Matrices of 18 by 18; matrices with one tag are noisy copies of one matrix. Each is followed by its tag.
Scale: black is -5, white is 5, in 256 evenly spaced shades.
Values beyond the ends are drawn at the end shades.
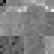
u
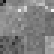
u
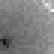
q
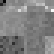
u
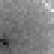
q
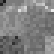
u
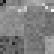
u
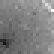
q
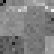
u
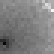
q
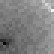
q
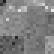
u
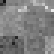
u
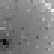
q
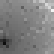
q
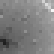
q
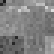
u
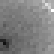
q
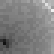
q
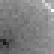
q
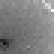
q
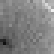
q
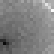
q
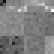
u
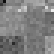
u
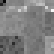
u
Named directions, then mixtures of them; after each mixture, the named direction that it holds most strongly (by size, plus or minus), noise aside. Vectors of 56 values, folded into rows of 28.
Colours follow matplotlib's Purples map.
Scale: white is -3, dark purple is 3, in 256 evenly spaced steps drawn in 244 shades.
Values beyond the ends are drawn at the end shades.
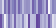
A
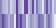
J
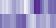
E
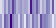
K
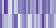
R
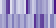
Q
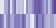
E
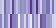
K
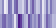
R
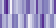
R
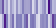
A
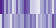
K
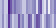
R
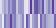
K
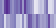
E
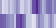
E
